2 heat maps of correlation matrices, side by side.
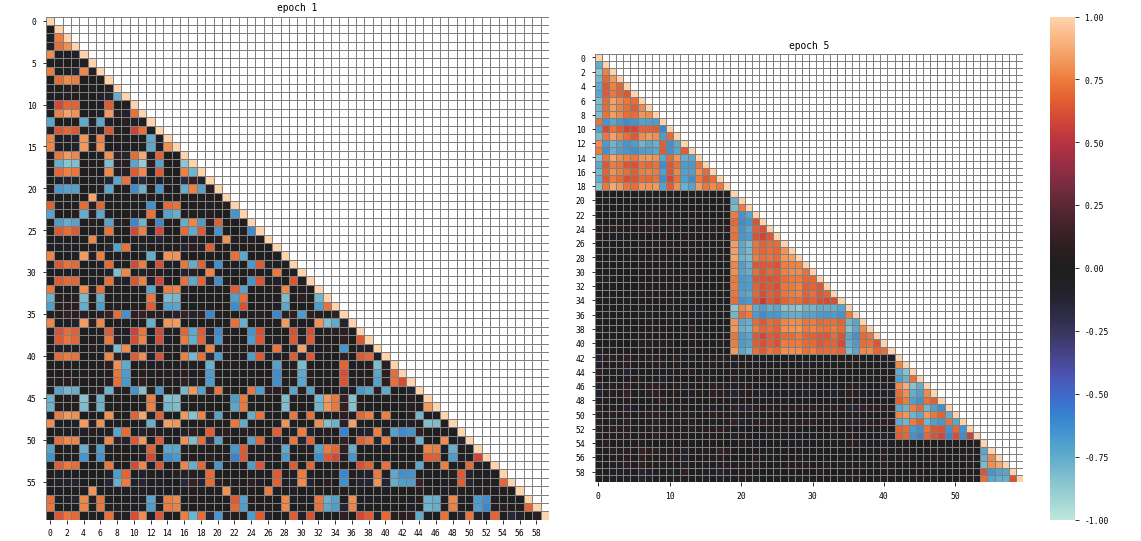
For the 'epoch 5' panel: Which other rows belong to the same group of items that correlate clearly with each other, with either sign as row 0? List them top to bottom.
1, 2, 3, 4, 5, 6, 7, 8, 9, 10, 11, 12, 13, 14, 15, 16, 17, 18
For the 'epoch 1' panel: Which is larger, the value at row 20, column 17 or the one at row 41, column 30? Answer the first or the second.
the first
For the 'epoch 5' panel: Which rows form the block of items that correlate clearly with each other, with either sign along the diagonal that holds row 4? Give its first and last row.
0 to 18
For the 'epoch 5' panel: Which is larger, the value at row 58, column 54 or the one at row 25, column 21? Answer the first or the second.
the first
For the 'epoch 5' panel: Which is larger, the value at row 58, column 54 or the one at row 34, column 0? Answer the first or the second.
the first
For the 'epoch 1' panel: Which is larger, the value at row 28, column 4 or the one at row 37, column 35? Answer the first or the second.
the first
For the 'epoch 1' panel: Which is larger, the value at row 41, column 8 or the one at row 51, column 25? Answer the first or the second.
the first
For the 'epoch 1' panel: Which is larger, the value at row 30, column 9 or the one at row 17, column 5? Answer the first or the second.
the first
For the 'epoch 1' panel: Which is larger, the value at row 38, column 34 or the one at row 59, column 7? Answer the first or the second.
the second
